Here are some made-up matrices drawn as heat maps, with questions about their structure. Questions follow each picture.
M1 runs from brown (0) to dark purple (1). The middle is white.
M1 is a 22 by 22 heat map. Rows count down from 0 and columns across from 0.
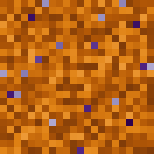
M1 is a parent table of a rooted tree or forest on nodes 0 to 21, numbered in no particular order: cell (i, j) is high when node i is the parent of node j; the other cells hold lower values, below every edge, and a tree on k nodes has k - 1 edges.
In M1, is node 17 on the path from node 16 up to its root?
no
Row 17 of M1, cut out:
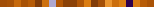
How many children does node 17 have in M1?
2
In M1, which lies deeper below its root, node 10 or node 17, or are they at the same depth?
node 17
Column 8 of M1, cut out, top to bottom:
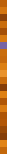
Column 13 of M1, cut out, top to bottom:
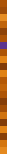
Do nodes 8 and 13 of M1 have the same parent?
yes
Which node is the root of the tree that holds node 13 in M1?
10
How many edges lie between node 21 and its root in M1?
1
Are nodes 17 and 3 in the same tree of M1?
yes
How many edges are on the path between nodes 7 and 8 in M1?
4
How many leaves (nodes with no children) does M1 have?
10
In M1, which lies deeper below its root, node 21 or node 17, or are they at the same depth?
node 17
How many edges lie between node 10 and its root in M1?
0
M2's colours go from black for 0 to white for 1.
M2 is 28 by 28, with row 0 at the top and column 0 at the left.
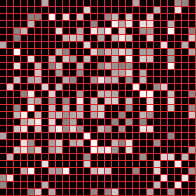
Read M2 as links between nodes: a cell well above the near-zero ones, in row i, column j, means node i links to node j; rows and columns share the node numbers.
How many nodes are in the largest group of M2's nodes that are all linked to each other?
5
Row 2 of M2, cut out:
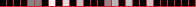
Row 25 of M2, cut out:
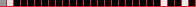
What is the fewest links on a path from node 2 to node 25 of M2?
5
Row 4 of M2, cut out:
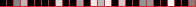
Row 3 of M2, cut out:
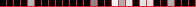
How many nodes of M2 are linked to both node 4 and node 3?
5
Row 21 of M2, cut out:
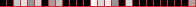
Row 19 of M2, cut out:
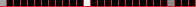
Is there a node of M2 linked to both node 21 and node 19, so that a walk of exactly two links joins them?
no
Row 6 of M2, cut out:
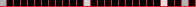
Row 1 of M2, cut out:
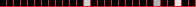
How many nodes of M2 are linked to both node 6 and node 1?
1
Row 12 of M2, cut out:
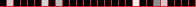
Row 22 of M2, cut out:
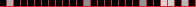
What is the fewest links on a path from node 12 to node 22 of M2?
1
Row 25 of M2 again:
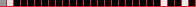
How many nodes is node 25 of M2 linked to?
4
